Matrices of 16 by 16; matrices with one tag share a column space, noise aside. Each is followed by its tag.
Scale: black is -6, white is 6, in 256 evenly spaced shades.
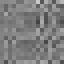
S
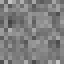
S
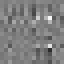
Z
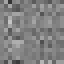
S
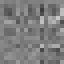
Z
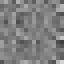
S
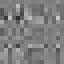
Z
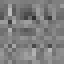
Z
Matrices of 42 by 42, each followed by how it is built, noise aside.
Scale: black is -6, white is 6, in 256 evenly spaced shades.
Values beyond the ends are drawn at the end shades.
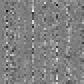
uneven columns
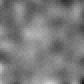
smooth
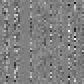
uneven columns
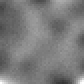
smooth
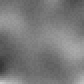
smooth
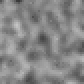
smooth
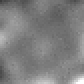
smooth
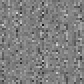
uneven columns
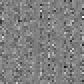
uneven columns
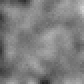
smooth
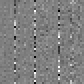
uneven columns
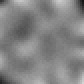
smooth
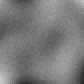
smooth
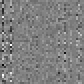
uneven columns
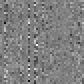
uneven columns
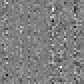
uneven columns
